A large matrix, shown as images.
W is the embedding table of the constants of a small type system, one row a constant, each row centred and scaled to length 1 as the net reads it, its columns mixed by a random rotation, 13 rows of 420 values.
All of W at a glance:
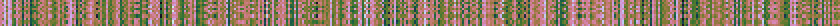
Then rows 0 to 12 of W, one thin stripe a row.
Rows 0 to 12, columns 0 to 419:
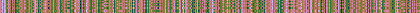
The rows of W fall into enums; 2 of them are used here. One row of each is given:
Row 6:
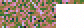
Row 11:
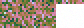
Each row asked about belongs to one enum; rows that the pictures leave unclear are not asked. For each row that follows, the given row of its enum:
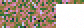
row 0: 6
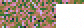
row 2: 6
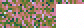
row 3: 11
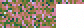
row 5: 11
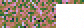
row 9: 6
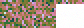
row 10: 11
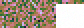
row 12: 6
